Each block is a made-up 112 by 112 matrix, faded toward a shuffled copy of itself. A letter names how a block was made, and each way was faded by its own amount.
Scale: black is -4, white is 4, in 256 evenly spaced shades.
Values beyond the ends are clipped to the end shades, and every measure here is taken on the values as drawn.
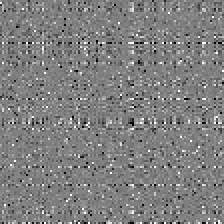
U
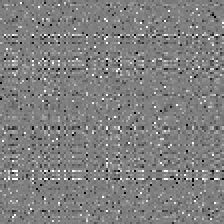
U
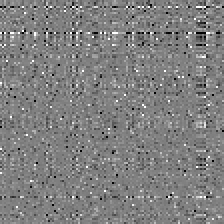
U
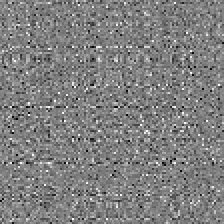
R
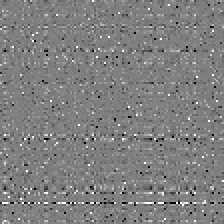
U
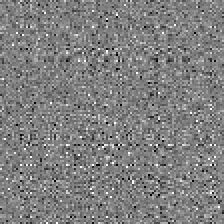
R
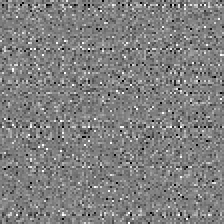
R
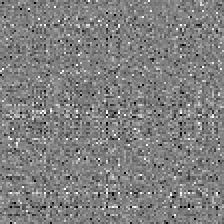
R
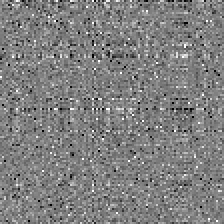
R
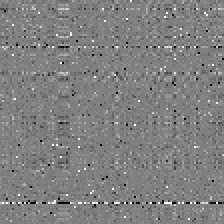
U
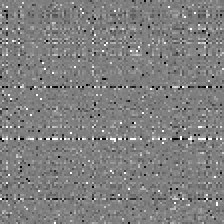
U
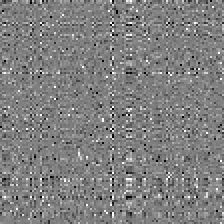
U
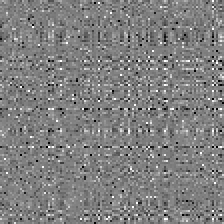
U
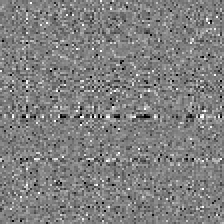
R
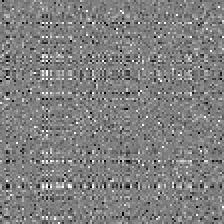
U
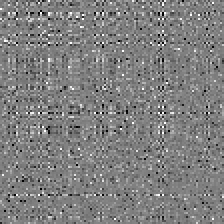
U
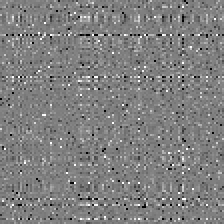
U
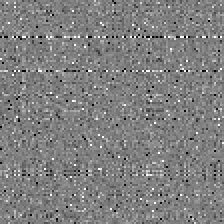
R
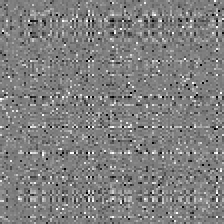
U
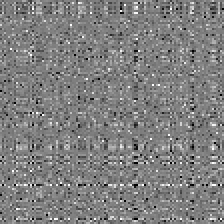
U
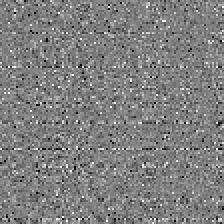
R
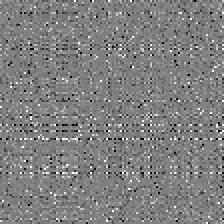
U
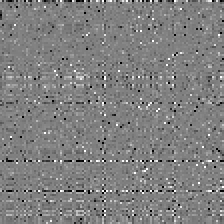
U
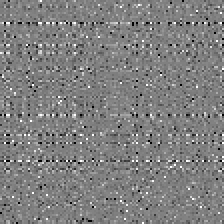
U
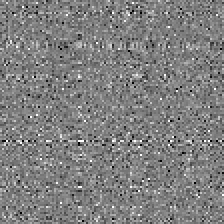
R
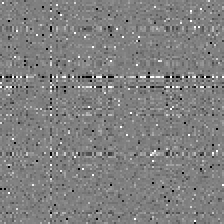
U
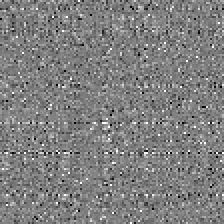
R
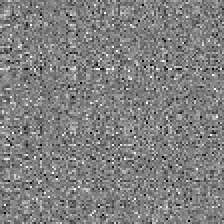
R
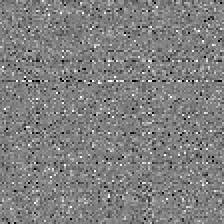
R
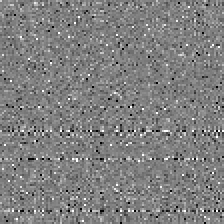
R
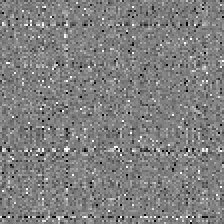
R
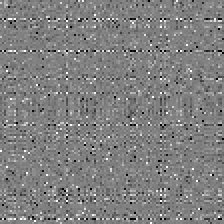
U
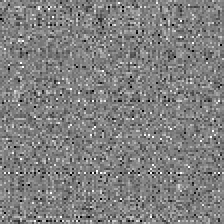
R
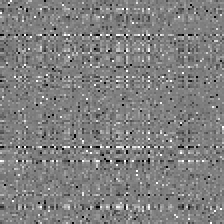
U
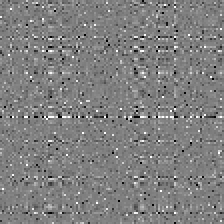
U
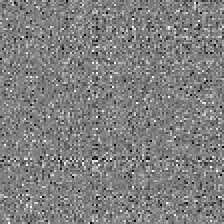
R
